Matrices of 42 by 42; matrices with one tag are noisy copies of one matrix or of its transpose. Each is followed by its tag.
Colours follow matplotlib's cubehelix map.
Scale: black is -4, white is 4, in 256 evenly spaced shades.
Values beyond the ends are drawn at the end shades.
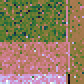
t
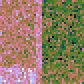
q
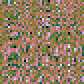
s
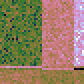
t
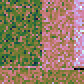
t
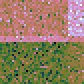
q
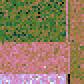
t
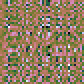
s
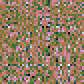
s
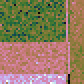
t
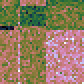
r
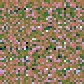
s
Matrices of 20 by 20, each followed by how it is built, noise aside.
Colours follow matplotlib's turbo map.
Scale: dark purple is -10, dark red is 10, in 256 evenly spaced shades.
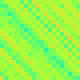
Toeplitz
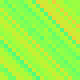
Toeplitz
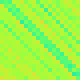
Toeplitz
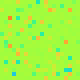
sparse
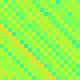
Toeplitz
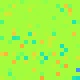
sparse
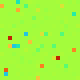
sparse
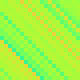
Toeplitz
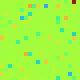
sparse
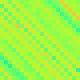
Toeplitz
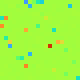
sparse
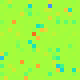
sparse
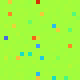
sparse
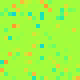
sparse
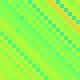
Toeplitz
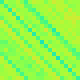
Toeplitz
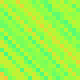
Toeplitz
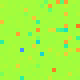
sparse
